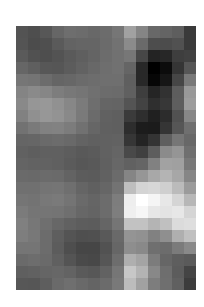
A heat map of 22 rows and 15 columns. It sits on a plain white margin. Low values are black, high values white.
Grain: blotchy. Seam: vertical, 60% of the way across, the left part calmer. Ninth with the lowest average: top right. Mirror symmetry: none.
